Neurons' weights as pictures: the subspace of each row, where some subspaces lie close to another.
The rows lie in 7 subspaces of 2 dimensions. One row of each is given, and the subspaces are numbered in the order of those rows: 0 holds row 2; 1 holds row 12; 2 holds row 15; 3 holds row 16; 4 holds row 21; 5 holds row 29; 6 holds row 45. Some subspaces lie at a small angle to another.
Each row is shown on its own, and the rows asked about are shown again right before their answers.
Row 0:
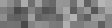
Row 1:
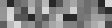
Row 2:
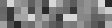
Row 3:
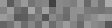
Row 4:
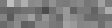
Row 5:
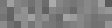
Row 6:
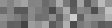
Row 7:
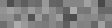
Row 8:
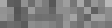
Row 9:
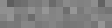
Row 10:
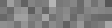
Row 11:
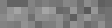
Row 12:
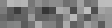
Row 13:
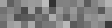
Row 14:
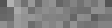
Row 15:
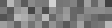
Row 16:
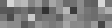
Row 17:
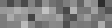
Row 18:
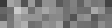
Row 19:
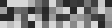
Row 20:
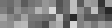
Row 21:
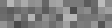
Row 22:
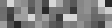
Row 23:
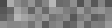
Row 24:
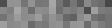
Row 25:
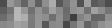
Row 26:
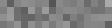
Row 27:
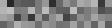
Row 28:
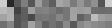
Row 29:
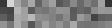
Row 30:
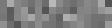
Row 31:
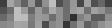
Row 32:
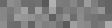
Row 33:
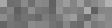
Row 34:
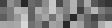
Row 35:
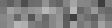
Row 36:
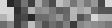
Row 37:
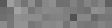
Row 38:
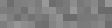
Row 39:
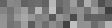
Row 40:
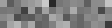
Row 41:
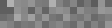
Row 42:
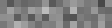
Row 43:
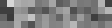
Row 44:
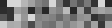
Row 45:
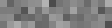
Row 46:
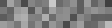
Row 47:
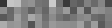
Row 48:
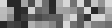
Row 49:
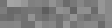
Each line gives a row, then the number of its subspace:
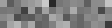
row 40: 6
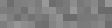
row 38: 6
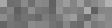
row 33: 1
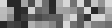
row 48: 3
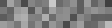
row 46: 2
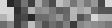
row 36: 5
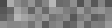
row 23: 4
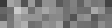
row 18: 5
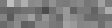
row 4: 5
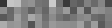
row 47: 1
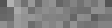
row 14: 5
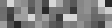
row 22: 0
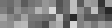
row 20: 6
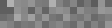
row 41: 4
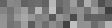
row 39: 6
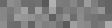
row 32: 6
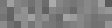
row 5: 0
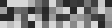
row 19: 1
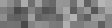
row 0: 3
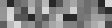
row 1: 0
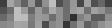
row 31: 4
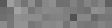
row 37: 5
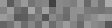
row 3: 2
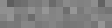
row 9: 3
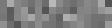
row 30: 0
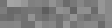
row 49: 1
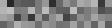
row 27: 4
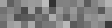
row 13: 6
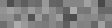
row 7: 4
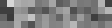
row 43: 5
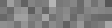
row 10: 2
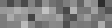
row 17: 3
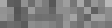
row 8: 3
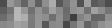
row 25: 4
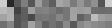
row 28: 5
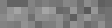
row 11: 1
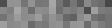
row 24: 1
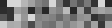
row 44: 3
